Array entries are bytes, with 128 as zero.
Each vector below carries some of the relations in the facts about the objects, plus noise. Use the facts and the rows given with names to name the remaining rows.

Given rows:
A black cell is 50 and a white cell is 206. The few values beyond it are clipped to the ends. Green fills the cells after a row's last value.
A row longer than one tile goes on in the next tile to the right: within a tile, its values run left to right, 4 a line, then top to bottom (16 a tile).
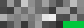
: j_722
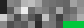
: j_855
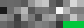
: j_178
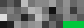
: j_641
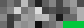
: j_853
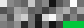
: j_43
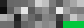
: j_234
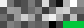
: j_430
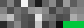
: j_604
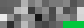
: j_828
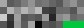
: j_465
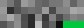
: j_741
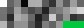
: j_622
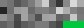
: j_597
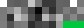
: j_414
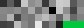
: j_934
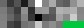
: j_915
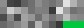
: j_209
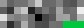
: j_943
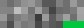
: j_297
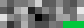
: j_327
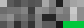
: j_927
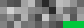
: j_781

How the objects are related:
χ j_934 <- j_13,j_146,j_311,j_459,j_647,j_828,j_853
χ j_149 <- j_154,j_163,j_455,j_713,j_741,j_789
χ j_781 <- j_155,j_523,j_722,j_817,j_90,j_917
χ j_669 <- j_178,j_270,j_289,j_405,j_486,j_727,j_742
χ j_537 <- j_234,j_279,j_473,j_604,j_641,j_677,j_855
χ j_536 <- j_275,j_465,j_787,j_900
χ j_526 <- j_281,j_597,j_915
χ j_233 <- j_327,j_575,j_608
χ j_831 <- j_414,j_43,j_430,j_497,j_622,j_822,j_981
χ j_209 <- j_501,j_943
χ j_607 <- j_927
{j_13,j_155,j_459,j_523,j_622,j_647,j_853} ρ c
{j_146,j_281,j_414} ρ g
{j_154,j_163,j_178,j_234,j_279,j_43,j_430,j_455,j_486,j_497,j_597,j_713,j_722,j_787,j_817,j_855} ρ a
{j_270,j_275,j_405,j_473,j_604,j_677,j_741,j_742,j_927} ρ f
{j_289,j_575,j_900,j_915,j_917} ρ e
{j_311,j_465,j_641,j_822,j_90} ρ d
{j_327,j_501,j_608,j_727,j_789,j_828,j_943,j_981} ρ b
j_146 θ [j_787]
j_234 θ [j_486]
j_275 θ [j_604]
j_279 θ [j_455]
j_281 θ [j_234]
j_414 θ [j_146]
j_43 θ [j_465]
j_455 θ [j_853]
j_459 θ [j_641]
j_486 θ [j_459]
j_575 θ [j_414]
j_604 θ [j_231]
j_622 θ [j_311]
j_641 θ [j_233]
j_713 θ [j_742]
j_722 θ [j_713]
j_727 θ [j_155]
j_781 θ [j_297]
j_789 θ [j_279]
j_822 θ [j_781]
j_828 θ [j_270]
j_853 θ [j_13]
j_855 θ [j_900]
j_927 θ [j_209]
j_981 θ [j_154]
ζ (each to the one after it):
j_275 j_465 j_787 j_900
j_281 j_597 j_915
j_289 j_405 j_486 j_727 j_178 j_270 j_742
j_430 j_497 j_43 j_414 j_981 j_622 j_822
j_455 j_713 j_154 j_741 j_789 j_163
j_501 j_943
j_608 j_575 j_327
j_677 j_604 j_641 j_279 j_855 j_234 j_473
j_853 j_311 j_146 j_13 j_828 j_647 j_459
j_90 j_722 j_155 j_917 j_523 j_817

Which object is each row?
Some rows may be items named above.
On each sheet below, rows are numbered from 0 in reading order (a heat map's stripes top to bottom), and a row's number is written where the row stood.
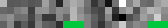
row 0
j_927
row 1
j_915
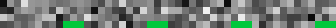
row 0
j_279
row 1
j_789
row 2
j_289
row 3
j_459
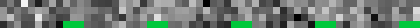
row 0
j_604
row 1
j_575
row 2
j_405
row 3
j_742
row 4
j_727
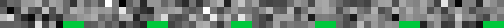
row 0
j_473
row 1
j_677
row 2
j_289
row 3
j_155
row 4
j_13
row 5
j_275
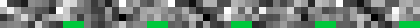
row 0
j_831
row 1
j_915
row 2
j_981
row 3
j_311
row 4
j_981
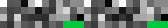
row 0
j_822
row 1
j_822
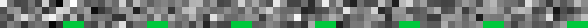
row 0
j_430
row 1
j_917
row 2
j_486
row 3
j_281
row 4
j_90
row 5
j_155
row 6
j_146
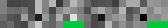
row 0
j_575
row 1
j_13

